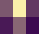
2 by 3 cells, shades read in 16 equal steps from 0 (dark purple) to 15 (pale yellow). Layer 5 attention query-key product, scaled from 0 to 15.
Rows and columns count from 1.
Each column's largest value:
5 15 3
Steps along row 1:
up down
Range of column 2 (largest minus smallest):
9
